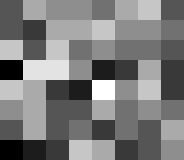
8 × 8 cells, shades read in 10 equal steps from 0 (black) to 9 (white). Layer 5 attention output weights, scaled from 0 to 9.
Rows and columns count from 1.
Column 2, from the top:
6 2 3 8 6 6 6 1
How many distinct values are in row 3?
4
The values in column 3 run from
2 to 8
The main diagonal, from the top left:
3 2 7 5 9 4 3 5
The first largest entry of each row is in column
7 5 1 2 5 2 2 4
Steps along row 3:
down up down up down same down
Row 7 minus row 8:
3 5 1 -3 -4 2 0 1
